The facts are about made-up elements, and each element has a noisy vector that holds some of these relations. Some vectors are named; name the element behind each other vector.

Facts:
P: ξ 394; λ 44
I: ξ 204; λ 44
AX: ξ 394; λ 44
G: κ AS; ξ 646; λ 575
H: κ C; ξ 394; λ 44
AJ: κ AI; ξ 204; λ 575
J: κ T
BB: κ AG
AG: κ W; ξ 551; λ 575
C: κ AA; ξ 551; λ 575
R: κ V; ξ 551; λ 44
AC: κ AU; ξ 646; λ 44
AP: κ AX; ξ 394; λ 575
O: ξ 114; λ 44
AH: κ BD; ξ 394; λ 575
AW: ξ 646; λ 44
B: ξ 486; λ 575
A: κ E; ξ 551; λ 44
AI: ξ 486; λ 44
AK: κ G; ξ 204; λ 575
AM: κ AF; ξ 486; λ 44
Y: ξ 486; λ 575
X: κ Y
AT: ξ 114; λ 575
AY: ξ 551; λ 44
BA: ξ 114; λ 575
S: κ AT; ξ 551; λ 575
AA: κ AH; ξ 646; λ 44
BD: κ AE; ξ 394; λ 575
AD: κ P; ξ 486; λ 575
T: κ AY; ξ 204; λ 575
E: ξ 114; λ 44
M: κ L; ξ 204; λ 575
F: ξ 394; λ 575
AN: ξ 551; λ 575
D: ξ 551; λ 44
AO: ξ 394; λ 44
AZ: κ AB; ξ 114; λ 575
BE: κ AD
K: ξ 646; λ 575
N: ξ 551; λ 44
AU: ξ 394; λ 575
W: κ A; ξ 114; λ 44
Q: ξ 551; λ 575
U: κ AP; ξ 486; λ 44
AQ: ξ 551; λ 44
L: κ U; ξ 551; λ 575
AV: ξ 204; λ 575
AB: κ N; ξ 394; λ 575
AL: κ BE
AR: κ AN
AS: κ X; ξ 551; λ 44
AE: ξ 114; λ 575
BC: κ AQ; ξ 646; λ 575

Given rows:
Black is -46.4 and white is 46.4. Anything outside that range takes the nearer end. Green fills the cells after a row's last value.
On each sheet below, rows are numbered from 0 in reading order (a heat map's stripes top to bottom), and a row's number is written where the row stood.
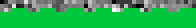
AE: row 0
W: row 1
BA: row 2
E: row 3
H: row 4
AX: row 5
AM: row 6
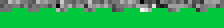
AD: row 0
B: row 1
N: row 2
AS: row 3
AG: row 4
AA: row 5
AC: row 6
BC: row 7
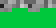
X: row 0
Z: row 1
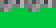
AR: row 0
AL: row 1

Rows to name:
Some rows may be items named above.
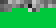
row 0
K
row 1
AX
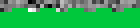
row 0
AZ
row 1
C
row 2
P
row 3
R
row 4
BC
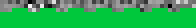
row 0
AM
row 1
BD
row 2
AW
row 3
R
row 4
R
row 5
BC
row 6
Y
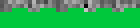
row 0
Q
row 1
D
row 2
Q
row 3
AI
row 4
O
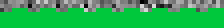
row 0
S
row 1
AT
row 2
AN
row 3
AI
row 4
U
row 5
AH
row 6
X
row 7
BB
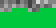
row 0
I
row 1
AU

